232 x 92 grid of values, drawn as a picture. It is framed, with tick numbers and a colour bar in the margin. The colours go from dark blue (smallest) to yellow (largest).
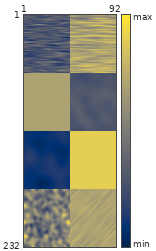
It is made of 4 by 2 panels. Panel 1,1: low, streaked across. Panel 1,2: high, streaked across. Panel 2,1: high, flat. Panel 2,2: low, smooth, faint in contrast. Panel 3,1: very low, smooth, faint in contrast. Panel 3,2: very high, flat. Panel 4,1: middling, blotchy, strong in contrast. Panel 4,2: high, slanting up to the right, faint in contrast.
